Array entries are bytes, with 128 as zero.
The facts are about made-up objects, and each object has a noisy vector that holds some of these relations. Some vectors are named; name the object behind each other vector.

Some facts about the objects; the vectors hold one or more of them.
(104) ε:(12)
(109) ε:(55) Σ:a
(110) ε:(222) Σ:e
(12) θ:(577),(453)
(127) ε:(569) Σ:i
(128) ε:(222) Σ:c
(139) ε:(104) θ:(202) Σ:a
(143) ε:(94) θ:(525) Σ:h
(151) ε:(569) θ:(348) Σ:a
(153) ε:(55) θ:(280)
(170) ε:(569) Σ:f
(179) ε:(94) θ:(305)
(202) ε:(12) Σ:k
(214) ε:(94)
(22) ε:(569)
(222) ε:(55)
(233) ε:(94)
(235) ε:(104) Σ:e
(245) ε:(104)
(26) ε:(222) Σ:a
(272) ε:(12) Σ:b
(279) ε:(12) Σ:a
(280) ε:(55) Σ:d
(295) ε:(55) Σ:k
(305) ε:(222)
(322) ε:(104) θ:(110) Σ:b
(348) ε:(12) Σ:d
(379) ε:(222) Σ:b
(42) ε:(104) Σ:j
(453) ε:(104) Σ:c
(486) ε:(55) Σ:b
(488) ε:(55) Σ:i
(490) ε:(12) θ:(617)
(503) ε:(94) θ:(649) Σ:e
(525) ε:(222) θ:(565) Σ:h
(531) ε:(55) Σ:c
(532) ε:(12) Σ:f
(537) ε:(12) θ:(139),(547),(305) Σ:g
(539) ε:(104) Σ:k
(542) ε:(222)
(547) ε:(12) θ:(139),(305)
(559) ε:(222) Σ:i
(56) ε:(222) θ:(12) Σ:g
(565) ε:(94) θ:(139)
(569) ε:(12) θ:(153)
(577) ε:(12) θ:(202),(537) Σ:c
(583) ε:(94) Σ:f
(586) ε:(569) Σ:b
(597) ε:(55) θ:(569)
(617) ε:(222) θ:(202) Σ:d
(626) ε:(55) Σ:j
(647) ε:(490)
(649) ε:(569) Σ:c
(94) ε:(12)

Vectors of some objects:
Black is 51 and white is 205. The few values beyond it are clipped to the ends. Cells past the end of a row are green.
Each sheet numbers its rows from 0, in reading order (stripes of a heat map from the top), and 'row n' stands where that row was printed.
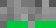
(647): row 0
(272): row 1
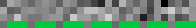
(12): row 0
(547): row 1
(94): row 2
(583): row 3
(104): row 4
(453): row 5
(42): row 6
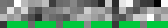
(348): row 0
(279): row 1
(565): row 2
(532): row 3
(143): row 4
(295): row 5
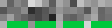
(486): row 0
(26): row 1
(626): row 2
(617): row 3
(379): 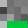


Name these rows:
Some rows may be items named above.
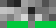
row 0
(583)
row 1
(559)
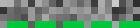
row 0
(56)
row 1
(104)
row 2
(245)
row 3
(586)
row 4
(531)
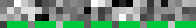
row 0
(348)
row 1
(503)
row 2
(379)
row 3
(525)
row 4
(539)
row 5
(577)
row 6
(280)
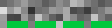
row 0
(235)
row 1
(488)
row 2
(280)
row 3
(488)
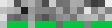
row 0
(110)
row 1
(626)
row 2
(22)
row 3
(170)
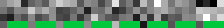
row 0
(139)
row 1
(42)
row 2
(109)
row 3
(559)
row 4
(128)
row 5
(151)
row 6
(537)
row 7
(202)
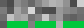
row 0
(127)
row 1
(569)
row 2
(626)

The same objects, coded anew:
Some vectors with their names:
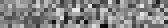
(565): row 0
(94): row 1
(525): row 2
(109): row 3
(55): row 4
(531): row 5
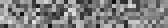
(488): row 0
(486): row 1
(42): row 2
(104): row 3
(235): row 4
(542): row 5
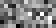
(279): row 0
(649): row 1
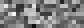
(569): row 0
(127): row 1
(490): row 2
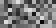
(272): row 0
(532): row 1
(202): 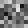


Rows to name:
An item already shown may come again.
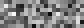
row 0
(569)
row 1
(559)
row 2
(577)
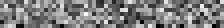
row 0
(109)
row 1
(94)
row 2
(127)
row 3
(128)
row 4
(322)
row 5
(26)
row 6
(453)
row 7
(151)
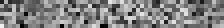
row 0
(56)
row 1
(245)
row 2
(559)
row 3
(109)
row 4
(348)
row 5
(128)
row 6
(626)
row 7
(104)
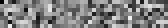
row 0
(110)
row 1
(143)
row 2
(22)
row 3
(379)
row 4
(280)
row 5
(503)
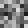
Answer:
(295)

